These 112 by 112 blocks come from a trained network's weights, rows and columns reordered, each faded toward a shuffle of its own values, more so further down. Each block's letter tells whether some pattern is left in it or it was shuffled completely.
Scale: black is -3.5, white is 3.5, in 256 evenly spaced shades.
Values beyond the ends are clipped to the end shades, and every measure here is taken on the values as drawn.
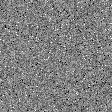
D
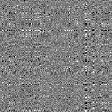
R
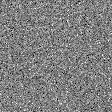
D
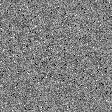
D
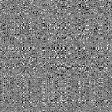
R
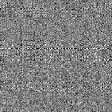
R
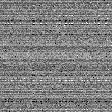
R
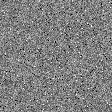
D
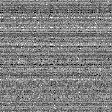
R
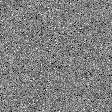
D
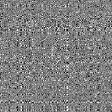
R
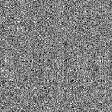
R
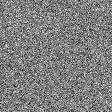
D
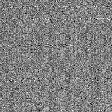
R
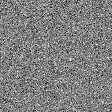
D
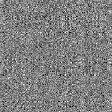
R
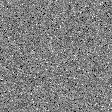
D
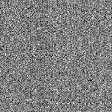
R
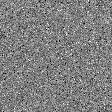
D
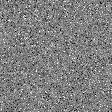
D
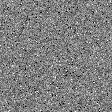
D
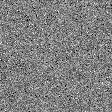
D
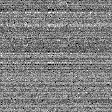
R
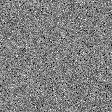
D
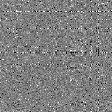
R
